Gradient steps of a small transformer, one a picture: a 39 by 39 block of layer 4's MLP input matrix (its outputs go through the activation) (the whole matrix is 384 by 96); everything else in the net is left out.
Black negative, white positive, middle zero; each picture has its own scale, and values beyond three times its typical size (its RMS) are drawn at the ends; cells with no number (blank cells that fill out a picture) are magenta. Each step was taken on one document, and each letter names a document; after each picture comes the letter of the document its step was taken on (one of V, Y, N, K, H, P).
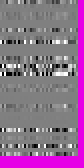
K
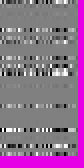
K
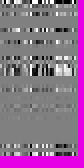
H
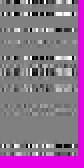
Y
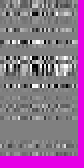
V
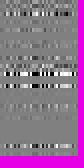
V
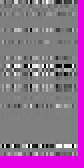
H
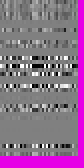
V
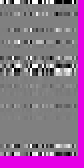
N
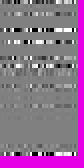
N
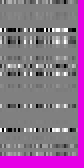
K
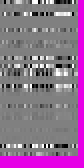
Y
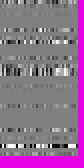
K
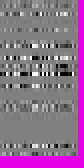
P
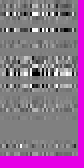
V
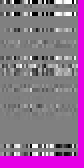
H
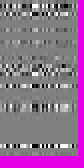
V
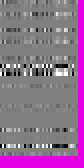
K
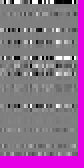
H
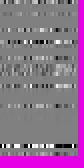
Y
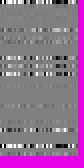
K
